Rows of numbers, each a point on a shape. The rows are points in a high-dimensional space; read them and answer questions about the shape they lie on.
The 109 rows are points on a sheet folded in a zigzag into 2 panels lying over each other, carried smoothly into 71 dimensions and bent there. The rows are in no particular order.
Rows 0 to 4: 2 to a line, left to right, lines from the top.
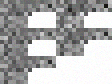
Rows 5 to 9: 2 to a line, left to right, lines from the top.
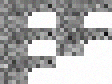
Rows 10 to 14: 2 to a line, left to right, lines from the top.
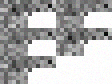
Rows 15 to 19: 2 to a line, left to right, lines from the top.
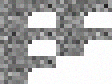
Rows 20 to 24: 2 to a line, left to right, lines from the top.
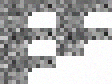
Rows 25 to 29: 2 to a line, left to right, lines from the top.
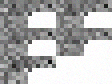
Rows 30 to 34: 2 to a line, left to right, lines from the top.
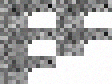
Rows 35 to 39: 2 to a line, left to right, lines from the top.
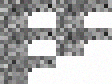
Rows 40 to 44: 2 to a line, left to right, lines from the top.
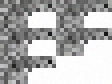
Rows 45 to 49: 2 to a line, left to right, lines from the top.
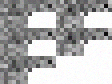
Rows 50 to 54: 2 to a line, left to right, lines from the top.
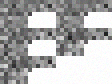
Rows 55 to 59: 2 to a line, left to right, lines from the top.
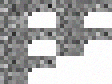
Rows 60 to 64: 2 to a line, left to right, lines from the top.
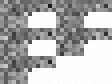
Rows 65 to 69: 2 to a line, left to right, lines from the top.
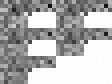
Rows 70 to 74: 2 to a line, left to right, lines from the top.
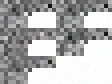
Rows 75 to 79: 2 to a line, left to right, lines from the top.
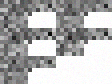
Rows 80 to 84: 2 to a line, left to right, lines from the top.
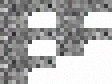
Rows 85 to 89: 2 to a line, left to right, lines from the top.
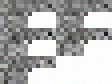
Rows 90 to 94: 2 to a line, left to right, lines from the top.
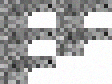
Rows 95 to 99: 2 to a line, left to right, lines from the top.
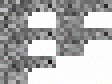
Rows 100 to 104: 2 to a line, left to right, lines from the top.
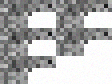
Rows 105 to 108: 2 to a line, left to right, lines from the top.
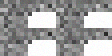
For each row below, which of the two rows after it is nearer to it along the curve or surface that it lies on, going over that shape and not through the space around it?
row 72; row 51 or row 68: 51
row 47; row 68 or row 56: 56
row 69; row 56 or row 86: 56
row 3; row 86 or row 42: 86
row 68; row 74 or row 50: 50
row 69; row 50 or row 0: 0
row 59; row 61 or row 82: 82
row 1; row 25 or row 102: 102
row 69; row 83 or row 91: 83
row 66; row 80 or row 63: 63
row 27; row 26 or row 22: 22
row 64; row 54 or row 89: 54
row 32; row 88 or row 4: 4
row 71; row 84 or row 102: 102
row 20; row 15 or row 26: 26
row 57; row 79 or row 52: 79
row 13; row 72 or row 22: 22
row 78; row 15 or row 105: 105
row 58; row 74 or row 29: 74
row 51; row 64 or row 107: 107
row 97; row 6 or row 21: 21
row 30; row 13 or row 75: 13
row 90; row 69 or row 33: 69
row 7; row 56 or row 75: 75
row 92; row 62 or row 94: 62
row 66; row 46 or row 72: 46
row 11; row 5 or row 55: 55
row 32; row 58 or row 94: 58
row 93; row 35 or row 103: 103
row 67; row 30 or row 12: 30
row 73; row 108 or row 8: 8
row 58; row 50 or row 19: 19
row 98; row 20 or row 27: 27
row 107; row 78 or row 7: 7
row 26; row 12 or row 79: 79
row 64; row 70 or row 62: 62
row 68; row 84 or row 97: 84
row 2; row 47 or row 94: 47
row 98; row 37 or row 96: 37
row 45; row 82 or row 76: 76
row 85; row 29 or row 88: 88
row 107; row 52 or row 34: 52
